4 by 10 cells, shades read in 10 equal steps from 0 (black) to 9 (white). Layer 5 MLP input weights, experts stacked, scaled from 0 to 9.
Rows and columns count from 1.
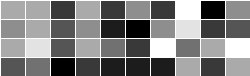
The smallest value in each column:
3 4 0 2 1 0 1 4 0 3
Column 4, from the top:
6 5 6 2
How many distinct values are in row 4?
6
